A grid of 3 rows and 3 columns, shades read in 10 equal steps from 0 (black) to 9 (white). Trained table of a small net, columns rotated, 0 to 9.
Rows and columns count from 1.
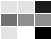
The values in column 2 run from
5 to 9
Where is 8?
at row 1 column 1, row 1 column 2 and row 3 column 1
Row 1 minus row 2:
4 3 -4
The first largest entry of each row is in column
1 2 2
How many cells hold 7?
0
